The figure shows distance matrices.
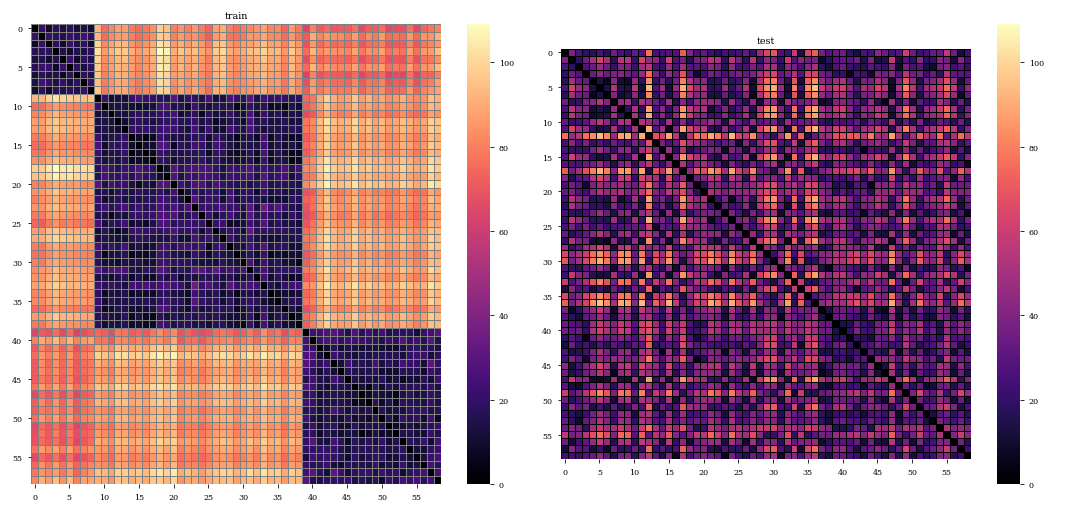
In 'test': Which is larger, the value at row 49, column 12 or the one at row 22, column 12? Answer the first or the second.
the second
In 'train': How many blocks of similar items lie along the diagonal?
3
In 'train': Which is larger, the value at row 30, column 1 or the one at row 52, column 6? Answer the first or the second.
the first
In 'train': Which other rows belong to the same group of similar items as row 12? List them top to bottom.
9, 10, 11, 13, 14, 15, 16, 17, 18, 19, 20, 21, 22, 23, 24, 25, 26, 27, 28, 29, 30, 31, 32, 33, 34, 35, 36, 37, 38
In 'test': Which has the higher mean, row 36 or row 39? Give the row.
36
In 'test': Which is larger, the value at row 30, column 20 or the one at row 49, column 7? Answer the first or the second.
the first
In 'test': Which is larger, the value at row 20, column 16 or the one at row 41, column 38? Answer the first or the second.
the first
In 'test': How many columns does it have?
59
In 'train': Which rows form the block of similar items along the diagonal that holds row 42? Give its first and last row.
39 to 58
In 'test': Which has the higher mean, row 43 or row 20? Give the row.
20
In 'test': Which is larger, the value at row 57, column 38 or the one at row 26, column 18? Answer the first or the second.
the first
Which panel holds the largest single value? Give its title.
train
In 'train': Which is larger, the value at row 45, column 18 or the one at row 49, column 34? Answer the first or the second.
the first
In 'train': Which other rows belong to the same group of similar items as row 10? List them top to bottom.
9, 11, 12, 13, 14, 15, 16, 17, 18, 19, 20, 21, 22, 23, 24, 25, 26, 27, 28, 29, 30, 31, 32, 33, 34, 35, 36, 37, 38
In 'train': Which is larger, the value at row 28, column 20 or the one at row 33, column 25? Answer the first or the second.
the second
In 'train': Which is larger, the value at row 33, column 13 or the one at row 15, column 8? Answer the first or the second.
the second
